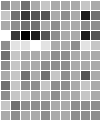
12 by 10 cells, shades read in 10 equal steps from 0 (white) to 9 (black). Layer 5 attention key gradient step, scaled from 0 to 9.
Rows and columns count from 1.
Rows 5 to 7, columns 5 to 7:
1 3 3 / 3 4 4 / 4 4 4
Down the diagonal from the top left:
4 5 5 8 1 4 4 3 2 3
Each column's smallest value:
0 1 1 0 1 2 3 3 1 2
